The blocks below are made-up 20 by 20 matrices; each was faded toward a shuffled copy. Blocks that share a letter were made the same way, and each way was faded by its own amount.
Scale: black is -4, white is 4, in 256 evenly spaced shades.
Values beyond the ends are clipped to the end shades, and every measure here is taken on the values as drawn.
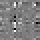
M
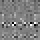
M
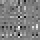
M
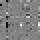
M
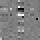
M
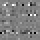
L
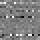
L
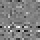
L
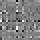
M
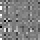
M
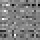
L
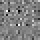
L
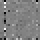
M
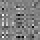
M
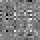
M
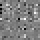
L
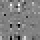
M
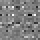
L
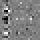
M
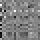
M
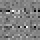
L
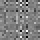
M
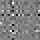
M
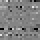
L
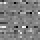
L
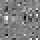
M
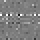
L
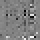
M
